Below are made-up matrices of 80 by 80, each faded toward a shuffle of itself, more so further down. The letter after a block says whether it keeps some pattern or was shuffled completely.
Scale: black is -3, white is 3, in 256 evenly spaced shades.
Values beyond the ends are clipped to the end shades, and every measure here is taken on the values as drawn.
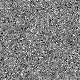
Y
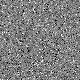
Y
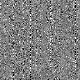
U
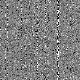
U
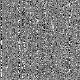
U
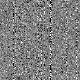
U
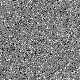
Y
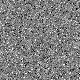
Y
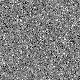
Y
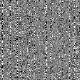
U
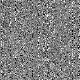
U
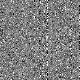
U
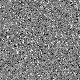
Y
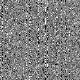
U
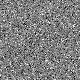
Y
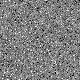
Y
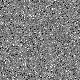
Y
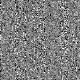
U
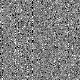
U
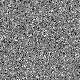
Y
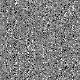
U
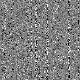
U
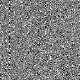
U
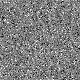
Y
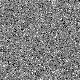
Y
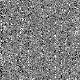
U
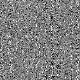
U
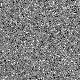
Y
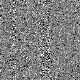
U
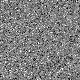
Y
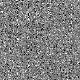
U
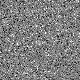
Y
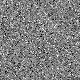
Y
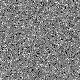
Y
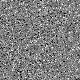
Y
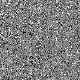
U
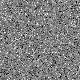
Y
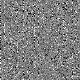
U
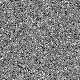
Y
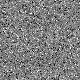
Y
